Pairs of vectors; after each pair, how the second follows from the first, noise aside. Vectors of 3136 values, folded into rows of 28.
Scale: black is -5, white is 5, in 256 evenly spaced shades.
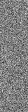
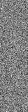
wrapped around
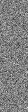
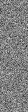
wrapped around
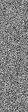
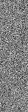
wrapped around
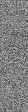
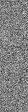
sign-scrambled
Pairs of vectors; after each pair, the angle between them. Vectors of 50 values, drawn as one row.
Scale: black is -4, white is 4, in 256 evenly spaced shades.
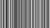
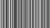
nearly parallel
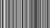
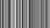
partly aligned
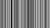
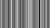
partly opposed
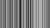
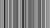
orthogonal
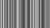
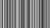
nearly parallel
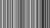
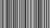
partly opposed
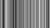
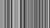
partly opposed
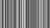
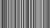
partly aligned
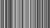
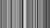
partly aligned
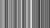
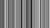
nearly opposite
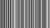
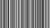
partly aligned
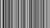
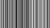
orthogonal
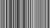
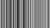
nearly parallel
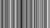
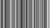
nearly parallel
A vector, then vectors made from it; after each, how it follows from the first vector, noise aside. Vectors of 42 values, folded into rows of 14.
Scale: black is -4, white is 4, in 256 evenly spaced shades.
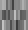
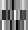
scaled up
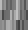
wrapped around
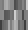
wrapped around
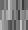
wrapped around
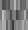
wrapped around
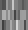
negated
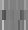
partly zeroed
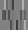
partly zeroed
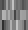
negated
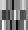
scaled up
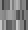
wrapped around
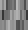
wrapped around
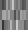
negated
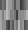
wrapped around
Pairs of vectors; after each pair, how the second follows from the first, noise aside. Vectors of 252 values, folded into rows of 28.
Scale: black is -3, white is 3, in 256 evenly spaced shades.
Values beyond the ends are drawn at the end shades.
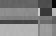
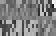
sign-scrambled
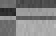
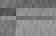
shrunk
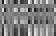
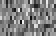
shuffled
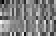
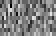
shuffled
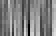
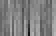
shrunk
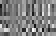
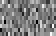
shuffled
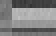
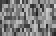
shuffled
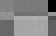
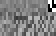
sign-scrambled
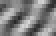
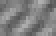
shrunk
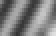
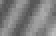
shrunk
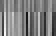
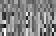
sign-scrambled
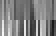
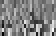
sign-scrambled
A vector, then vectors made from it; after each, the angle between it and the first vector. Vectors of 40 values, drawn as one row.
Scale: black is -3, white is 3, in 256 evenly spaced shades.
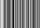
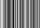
nearly parallel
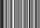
nearly opposite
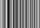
partly aligned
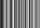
nearly opposite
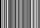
orthogonal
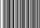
nearly parallel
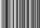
partly aligned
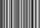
partly opposed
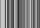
partly aligned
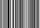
partly aligned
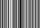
orthogonal
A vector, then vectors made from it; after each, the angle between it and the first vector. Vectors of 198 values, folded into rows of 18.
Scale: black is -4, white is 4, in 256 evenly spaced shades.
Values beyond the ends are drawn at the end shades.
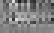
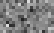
orthogonal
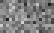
partly aligned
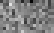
partly aligned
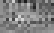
nearly parallel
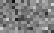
partly opposed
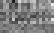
nearly opposite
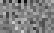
partly aligned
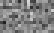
partly aligned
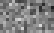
partly aligned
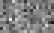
partly aligned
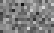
partly opposed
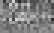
nearly parallel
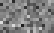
orthogonal
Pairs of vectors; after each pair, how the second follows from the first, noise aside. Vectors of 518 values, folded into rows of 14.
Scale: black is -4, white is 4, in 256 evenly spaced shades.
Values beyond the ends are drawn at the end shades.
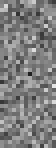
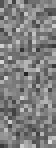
reversed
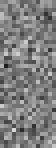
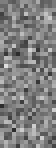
negated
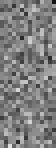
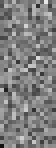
reversed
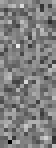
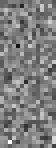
negated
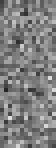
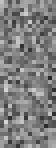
negated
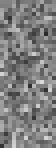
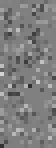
partly zeroed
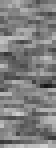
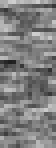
reversed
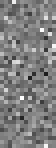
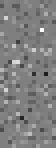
partly zeroed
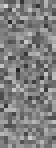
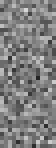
reversed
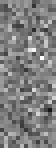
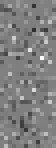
partly zeroed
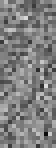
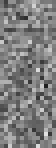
negated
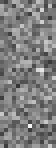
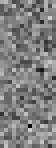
negated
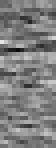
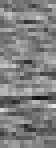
reversed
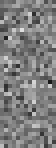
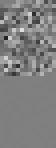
partly zeroed
